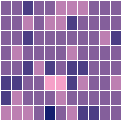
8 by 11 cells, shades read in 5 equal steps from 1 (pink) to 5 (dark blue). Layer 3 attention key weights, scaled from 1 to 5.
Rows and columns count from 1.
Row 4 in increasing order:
2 2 3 3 3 3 3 3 3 3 3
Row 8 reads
2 2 2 3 5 3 2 4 4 3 3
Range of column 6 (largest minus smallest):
2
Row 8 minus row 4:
-1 0 -1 0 2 0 0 1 1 0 0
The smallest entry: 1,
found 2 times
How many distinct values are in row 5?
3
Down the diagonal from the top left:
3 3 4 3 4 1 3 4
